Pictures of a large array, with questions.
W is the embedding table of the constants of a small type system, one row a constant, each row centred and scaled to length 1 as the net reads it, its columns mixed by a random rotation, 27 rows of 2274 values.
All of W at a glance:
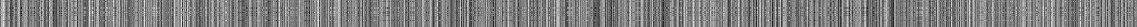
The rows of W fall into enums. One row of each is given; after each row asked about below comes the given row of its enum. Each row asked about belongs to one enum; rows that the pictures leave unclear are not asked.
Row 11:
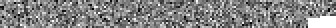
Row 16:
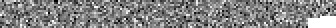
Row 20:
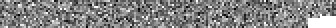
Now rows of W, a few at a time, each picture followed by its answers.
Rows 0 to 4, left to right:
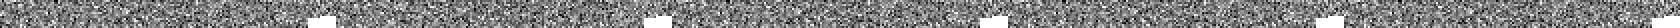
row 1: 20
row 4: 16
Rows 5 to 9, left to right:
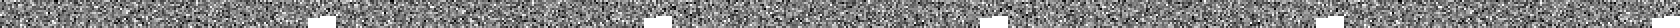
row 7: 11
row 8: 11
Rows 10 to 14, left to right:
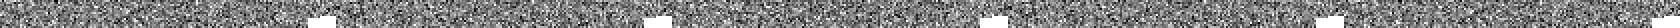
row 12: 20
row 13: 11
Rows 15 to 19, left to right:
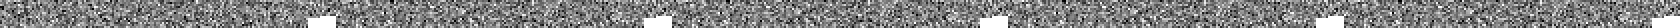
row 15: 11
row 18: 16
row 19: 16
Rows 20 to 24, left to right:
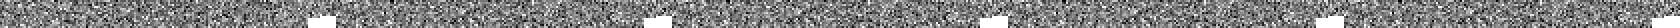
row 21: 16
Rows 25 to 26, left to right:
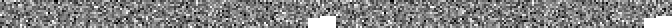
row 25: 16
